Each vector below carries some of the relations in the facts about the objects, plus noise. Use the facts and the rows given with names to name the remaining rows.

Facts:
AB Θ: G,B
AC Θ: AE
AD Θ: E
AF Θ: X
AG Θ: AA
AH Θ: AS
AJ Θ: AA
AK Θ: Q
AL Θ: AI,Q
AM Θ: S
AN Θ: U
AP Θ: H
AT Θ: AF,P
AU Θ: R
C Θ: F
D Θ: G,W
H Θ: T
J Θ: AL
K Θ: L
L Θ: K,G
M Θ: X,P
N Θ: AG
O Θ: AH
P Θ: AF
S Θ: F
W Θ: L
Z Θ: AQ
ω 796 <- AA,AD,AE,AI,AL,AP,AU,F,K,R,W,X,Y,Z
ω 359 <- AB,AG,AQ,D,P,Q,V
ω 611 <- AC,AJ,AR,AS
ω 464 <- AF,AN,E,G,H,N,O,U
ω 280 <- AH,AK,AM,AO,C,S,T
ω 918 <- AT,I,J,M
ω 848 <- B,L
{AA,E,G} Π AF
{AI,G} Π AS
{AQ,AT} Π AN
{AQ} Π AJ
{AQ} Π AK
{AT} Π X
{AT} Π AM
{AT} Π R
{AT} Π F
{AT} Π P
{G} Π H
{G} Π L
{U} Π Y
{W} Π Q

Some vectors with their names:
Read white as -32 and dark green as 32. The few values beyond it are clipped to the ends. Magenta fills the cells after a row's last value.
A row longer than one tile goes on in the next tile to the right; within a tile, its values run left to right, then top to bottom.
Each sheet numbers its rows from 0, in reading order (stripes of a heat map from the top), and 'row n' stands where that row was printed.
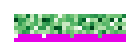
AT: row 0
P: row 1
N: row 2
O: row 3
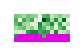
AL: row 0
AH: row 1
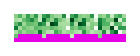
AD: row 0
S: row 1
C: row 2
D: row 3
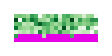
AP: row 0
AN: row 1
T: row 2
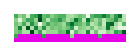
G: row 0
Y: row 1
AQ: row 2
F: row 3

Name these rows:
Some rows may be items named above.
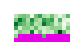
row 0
AQ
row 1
Q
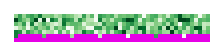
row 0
AS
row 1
H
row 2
J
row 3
X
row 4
P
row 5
G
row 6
P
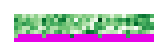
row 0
AO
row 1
AR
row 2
AI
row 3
T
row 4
AJ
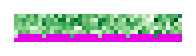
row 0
I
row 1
AC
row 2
AG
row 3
V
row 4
AK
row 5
AS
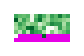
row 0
AF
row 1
AA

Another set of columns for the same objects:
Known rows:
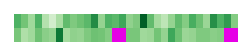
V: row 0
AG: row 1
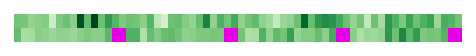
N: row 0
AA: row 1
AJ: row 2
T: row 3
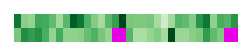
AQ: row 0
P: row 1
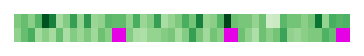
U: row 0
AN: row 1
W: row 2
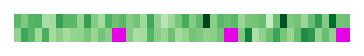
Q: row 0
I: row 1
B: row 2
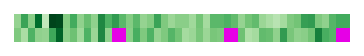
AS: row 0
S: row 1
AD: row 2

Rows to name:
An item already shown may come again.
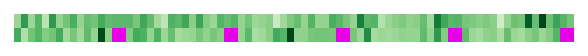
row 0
AH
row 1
Q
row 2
AP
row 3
O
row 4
N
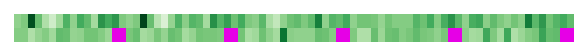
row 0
AG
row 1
AG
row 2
V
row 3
AR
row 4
J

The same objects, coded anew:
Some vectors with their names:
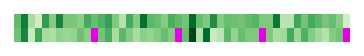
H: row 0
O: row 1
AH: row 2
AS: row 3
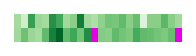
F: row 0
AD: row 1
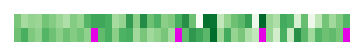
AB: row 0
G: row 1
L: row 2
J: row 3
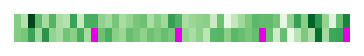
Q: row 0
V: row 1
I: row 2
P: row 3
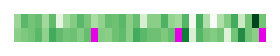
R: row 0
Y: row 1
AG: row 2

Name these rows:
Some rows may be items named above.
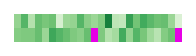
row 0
AP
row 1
AS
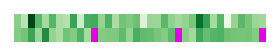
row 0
Q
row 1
AP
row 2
AI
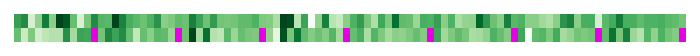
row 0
AF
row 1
AK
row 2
T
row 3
AL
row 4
O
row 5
N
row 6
AJ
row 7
AO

